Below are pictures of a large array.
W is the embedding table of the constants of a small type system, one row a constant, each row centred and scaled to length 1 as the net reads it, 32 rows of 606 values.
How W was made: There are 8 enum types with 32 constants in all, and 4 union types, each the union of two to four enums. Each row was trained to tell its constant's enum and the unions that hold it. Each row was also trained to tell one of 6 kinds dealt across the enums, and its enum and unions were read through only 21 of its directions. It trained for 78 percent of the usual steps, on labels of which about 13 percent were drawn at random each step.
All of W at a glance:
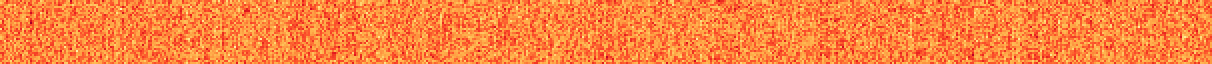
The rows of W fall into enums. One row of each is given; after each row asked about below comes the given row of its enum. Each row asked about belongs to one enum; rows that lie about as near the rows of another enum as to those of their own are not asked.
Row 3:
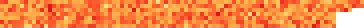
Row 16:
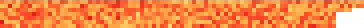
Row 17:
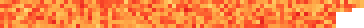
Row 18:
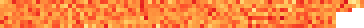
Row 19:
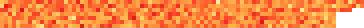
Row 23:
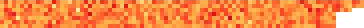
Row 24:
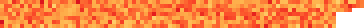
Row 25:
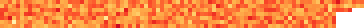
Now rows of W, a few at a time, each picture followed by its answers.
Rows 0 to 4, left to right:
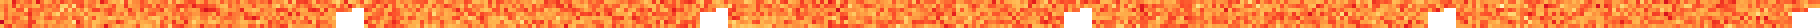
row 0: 18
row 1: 18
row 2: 25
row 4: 25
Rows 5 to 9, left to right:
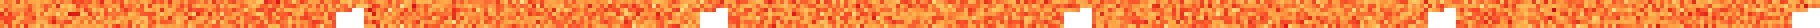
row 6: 19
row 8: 19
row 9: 16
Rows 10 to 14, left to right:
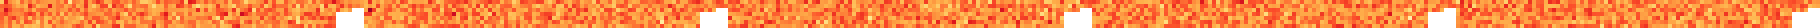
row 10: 16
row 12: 19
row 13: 3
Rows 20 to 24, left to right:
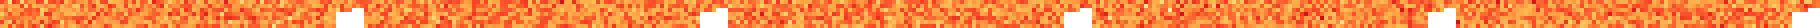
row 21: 3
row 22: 3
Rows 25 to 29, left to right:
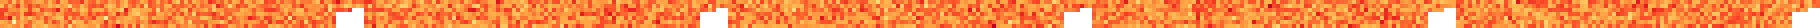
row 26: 16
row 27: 17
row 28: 17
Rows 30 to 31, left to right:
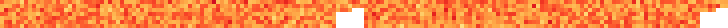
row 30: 3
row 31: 17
